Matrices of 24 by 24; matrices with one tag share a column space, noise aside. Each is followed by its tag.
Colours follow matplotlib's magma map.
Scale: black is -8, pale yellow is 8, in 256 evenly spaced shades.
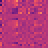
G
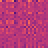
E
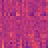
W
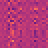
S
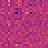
G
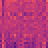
W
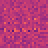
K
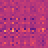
K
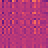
E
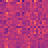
E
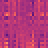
W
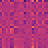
E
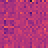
E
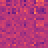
G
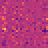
K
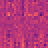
W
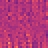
W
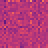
E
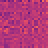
E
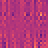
W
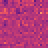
G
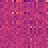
E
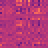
G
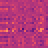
K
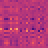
K
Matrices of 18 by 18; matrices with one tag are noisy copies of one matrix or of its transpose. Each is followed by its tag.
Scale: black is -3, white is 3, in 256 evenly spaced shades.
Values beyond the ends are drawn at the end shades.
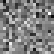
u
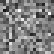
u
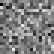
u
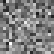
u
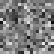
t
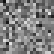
u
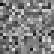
u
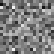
u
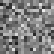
u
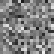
t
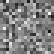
u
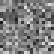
t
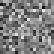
u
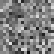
t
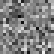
t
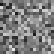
u
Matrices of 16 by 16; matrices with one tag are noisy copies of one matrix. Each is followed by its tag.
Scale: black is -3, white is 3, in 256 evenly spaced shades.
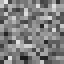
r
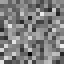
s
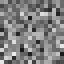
s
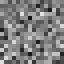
s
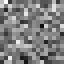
r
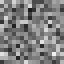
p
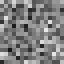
p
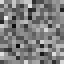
p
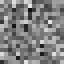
p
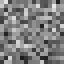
r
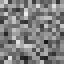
r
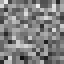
r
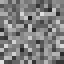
s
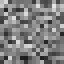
r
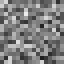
r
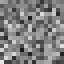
s
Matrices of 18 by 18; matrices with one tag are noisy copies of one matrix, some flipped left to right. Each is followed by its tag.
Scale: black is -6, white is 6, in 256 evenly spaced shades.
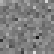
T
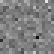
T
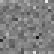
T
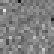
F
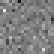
F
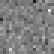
F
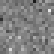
F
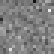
F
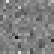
T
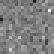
F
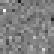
F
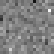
F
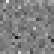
T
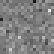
F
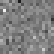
F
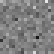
T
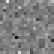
T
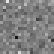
T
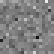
T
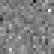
F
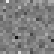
T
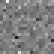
T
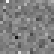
T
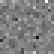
T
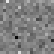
T
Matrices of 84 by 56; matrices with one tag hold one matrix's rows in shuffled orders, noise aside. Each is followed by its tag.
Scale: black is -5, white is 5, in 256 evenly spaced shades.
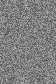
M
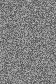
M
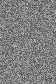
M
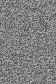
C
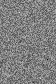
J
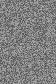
C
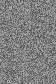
M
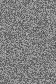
C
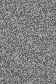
C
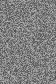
C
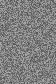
M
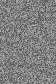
C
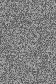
C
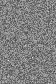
J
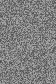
C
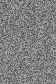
J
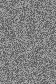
M
